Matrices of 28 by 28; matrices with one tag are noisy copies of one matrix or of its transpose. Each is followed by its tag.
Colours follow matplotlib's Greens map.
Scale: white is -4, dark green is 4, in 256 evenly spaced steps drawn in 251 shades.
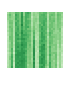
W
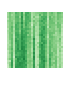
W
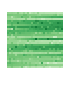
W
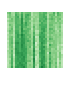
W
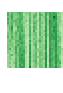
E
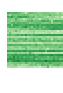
E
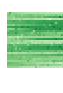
W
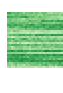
E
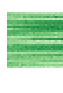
W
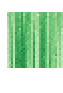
W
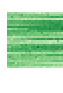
W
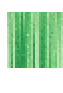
W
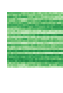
E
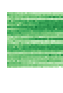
W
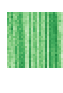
E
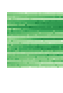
W
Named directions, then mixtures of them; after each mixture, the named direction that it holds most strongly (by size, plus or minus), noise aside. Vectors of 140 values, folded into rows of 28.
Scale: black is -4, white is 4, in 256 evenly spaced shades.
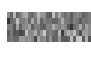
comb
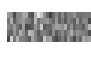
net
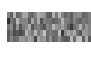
comb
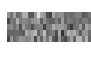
comb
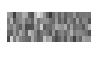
net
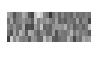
net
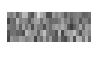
comb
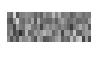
comb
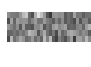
net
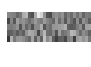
net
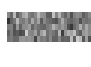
comb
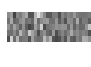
net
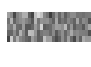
net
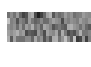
comb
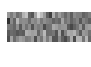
comb
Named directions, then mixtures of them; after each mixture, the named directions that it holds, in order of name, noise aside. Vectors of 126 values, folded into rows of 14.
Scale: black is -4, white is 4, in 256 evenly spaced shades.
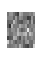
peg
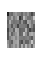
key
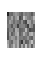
key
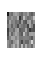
key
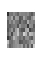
key, peg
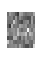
peg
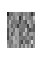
key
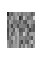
key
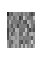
key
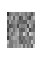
key, peg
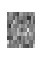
peg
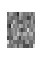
peg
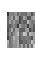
key, peg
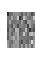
key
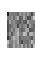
key, peg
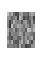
key, peg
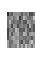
key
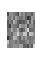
key, peg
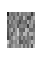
key, peg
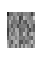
key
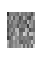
key, peg
